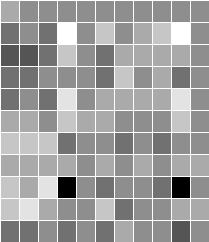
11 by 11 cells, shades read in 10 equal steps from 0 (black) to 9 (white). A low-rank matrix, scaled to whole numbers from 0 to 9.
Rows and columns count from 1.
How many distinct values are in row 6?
3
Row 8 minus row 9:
-1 0 -2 6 0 2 0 1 1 6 1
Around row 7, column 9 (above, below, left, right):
5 5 5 5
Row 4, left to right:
4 4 5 5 5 4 7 5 6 4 5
